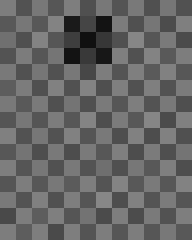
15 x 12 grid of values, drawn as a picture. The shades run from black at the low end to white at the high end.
The field is checkered. The top middle is the ninth with the lowest average. In the top middle lies a patch that is lower than the rest. On average the colour sits 40% of the way up the scale.
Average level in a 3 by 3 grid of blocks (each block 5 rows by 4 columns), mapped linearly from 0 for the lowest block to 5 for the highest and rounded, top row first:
5 0 5
5 5 5
5 5 5
